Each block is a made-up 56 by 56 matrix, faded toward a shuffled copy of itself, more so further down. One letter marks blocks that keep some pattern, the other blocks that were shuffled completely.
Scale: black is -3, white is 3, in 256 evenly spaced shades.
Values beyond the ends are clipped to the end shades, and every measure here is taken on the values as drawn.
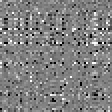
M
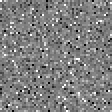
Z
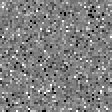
Z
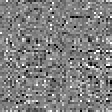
M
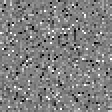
Z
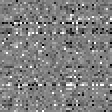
M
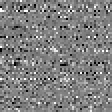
M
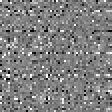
M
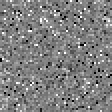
Z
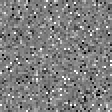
Z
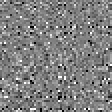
M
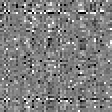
M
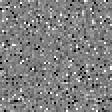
Z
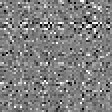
M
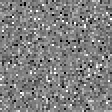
Z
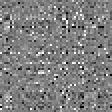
M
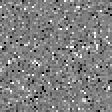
Z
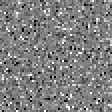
Z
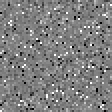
Z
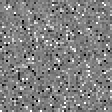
Z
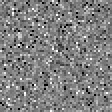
Z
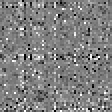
M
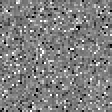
Z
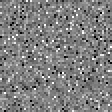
Z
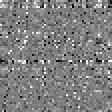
M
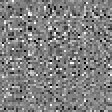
M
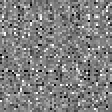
M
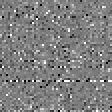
M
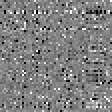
M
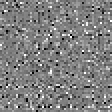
M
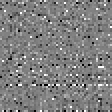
M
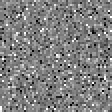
Z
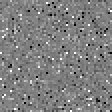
Z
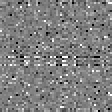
M
